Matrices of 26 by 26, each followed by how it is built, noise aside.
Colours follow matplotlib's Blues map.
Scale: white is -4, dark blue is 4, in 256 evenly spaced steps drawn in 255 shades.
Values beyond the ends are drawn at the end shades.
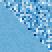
upper triangular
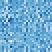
low rank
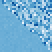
upper triangular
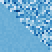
upper triangular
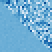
upper triangular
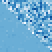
upper triangular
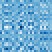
low rank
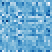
low rank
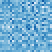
low rank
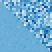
upper triangular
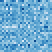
low rank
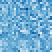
low rank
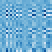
low rank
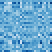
low rank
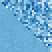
upper triangular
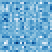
low rank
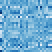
low rank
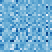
low rank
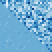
upper triangular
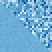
upper triangular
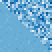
upper triangular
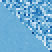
upper triangular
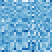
low rank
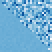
upper triangular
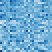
low rank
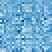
low rank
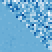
upper triangular
